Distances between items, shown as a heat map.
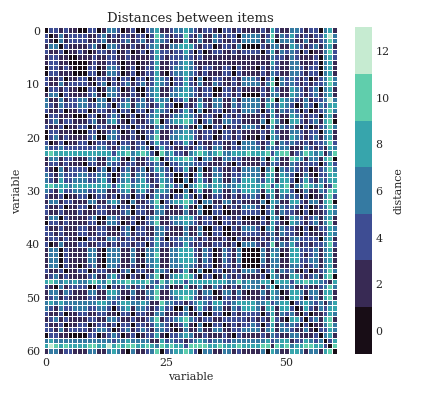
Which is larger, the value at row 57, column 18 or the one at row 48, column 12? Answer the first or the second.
the second
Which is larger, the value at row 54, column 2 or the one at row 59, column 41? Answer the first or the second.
the second
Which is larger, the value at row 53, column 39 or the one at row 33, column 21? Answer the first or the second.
the first
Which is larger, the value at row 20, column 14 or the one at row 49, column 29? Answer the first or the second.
the second
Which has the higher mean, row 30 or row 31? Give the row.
30
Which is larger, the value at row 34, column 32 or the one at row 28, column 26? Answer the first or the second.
the first
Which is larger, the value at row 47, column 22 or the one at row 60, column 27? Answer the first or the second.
the second
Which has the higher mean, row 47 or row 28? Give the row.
47
